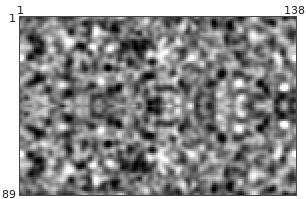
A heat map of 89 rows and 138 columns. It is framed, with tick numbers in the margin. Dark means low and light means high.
Histogram: bell-shaped. Grain: blotchy. Average level on the scale: 50%. Lone odd cells: none. Stripes: none. Odd rows or columns: none. Mirror symmetry: top to bottom.
